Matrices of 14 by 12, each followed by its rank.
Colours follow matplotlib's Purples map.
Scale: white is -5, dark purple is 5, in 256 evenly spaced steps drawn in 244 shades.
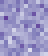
full rank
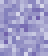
full rank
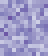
full rank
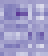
two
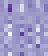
two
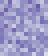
full rank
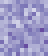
full rank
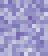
full rank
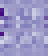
two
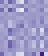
two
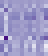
two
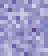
full rank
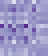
two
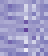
two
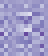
two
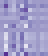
two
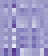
two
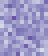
full rank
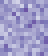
full rank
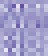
two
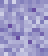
full rank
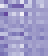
two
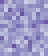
full rank
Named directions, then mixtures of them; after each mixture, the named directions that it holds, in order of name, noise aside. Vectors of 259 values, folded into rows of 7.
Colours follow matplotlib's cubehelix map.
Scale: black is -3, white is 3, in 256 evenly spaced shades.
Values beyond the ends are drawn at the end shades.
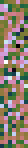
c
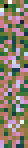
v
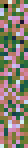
c, v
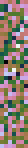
c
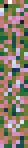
v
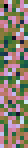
c, v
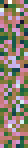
v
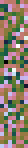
c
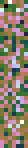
v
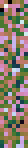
v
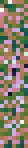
c, v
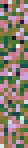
c, v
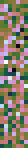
c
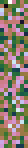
v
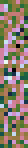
c
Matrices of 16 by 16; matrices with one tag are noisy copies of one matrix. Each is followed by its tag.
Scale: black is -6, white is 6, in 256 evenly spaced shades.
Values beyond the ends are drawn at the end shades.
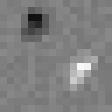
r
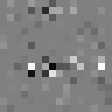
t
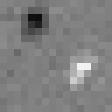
r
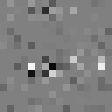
t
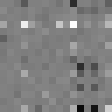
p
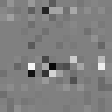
t
